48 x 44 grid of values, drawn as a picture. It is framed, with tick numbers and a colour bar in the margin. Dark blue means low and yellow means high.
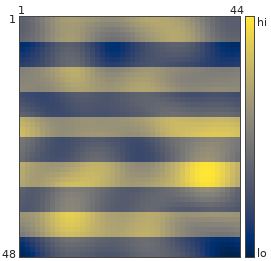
Average level on the scale: 50%. Lone odd cells: none. Slope: none. Ninth with the highest average: middle right. Stripes: horizontal, repeating 5 times.
